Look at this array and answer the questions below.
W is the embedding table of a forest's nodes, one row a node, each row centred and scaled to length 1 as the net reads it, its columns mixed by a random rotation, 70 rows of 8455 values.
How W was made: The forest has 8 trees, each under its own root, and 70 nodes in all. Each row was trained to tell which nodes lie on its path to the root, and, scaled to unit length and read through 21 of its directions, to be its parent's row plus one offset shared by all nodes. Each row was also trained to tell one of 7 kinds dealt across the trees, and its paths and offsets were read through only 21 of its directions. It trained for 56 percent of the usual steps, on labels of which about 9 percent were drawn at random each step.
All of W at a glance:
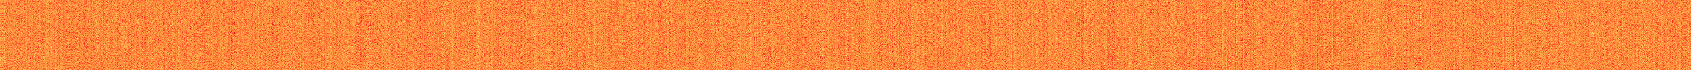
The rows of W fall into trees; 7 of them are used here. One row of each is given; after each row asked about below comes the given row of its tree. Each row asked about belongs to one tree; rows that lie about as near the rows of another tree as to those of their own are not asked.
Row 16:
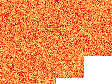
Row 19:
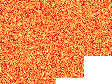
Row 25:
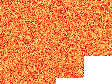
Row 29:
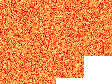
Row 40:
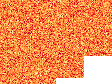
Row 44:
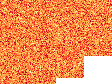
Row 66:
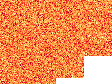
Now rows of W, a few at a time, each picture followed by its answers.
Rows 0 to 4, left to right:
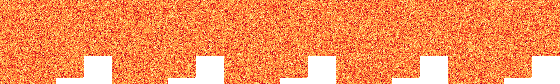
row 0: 40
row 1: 29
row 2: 40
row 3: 19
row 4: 25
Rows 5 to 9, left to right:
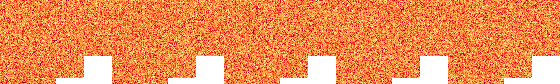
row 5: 66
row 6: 40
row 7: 29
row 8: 25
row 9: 29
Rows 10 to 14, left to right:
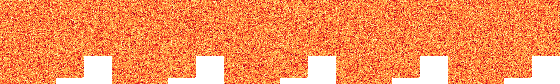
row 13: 25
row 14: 40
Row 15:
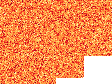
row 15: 25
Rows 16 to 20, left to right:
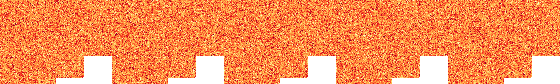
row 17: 25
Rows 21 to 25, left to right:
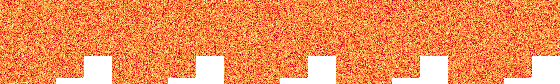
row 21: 25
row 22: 29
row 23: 29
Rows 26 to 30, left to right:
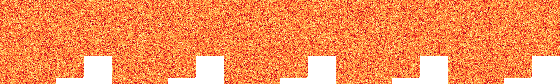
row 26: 44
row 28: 66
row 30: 19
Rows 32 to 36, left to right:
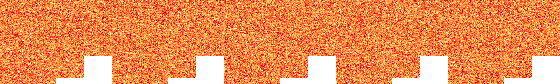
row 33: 29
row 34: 25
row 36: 44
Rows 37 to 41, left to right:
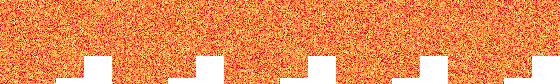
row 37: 16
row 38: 40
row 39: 16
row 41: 29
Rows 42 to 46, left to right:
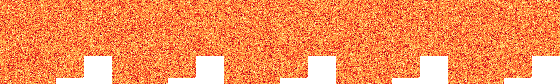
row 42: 16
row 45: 40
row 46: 29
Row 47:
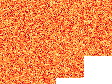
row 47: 40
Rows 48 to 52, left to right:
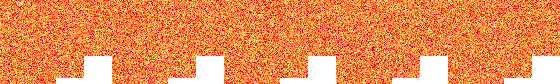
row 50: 40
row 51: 25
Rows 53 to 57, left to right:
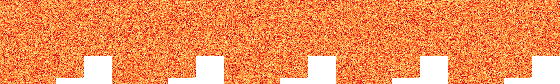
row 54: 25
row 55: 29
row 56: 40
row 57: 40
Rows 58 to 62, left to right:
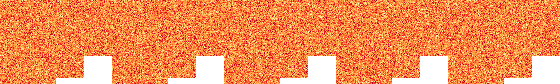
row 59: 29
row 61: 25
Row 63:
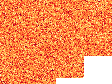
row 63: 66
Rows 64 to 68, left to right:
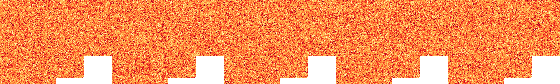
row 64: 40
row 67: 25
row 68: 29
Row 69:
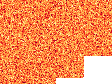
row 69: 66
